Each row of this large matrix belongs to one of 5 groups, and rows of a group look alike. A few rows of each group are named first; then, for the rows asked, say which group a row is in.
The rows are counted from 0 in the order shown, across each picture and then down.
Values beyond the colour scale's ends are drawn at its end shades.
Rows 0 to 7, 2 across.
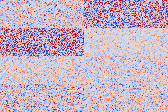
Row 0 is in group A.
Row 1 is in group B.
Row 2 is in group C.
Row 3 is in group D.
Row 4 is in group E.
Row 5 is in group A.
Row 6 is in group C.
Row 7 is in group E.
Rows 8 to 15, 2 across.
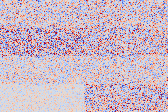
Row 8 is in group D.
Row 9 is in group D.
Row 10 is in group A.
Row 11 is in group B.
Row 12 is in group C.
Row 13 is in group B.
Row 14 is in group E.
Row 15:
A
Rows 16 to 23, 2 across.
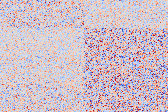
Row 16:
B
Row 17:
E
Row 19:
D
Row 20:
B
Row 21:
E
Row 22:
A
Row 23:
C
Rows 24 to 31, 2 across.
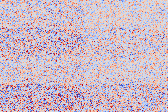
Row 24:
A
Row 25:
E
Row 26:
A
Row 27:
B
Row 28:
A
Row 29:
B
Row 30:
A
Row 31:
C
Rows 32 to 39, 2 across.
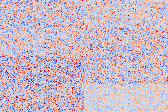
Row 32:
B
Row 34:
A
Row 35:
C
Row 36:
A
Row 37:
B
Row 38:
E
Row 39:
B
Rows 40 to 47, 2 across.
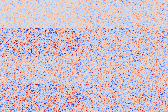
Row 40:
D
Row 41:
C
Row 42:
E
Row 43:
C
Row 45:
E
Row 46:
E
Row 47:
A
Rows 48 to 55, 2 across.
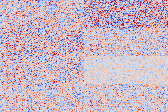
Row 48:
E
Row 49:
B
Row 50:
D
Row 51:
C
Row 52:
D
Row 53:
A
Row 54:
E
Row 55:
C
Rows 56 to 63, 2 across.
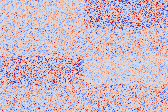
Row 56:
E
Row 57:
C
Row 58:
C
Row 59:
E
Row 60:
D
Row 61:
A
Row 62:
B
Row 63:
D
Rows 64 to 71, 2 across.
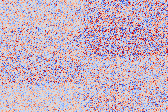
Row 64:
A
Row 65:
C
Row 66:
D
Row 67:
B
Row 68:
A
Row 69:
B
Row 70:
C
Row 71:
E
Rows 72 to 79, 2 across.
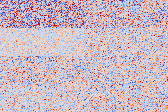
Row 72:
B
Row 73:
E
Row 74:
E
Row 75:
D
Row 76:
E
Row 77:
B
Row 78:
B
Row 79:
E
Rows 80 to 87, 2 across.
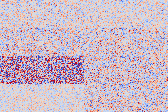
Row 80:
A
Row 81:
C
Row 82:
C
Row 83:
E
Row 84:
D
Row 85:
B
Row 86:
E
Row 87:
C
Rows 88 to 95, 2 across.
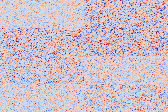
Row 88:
C
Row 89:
D
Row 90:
D
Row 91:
E
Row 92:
B
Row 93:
D
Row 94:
B
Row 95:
A
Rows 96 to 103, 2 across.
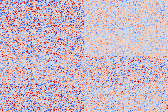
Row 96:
B
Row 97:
E
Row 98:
A
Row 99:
E
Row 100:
A
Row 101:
A
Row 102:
B
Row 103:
B
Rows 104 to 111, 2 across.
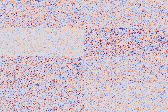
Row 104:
E
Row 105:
A
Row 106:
A
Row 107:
E
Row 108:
D
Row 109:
A
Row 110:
B
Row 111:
D
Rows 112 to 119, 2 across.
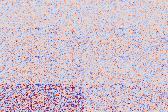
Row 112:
A
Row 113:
B
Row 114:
E
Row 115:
E
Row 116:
E
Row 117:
C
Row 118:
E
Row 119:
A
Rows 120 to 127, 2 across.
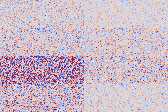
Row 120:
B
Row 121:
C
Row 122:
C
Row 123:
E
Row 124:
C
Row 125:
A
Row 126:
C
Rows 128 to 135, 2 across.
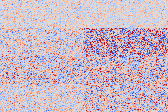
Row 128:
D
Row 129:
B
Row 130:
A
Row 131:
A
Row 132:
C
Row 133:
E
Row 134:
B
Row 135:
A
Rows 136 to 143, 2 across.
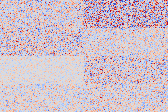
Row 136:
B
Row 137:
B
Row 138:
D
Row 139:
B
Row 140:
B
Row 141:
D
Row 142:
C
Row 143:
D
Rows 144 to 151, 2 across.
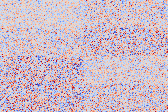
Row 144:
D
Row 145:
D
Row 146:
A
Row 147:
B
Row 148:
D
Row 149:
A
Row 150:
E
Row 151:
B
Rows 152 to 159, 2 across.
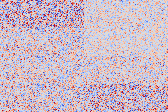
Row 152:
A
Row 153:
C
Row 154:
C
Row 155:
B
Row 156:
C
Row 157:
B
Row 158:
C
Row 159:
B
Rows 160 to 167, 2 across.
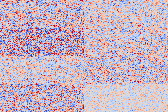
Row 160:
A
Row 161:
C
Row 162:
B
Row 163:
A
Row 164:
A
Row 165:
A
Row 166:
B
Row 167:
B
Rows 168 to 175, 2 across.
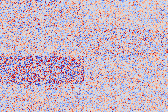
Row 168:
B
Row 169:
E
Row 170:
D
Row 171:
B
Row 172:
B
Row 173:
C
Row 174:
E
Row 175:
A
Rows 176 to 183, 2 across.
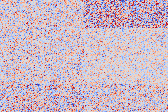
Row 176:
A
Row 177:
E
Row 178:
B
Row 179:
D
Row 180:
D
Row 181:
D
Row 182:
E
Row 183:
B
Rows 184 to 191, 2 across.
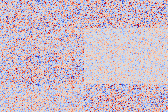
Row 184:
C
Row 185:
D
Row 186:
B
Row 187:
A
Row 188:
E
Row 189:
A
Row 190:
E
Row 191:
E
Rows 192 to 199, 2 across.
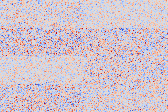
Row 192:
D
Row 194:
A
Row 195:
C
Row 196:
B
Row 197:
D
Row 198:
E
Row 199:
B
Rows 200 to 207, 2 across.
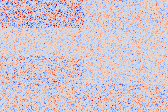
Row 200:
A
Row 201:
E
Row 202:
D
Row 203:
C
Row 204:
C
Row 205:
A
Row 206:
E
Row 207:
E
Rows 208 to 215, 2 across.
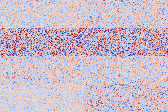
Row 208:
B
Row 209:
C
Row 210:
D
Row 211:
B
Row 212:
C
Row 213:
B
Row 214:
A
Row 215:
C
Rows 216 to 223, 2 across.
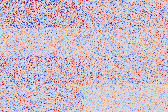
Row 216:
B
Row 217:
A
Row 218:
D
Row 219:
B
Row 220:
B
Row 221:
C
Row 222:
A
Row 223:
A
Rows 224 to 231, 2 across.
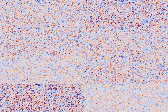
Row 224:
C
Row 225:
C
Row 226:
D
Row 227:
C
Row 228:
A
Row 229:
E
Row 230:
E
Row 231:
E
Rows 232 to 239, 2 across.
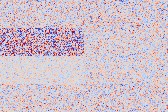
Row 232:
B
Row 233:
C
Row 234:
E
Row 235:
B
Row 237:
C
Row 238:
A
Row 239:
B
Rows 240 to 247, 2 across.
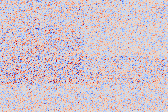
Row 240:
B
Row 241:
D
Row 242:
E
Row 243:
D
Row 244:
D
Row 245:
C
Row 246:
A
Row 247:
A
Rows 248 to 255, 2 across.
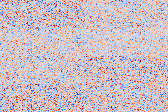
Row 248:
A
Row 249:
C
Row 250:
E
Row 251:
A
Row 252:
C
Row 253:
A
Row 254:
E
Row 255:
A
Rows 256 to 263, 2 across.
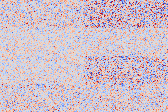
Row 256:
A
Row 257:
D
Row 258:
C
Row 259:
B
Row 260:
A
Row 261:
C
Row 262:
C
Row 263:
E
